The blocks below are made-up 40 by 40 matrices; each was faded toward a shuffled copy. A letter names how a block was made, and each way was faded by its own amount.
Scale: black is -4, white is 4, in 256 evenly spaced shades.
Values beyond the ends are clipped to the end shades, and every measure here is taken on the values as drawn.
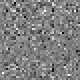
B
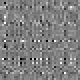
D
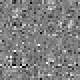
B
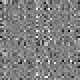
D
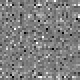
B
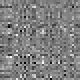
D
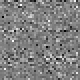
B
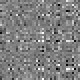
D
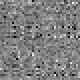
B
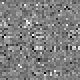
B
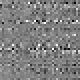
D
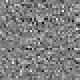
B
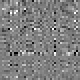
D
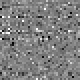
B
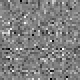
B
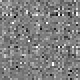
B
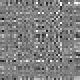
D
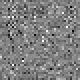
B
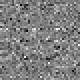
B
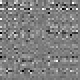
D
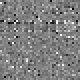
B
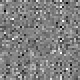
B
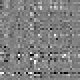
D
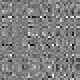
D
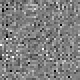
B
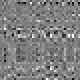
D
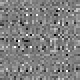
D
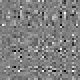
D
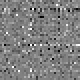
B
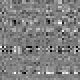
D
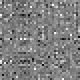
B
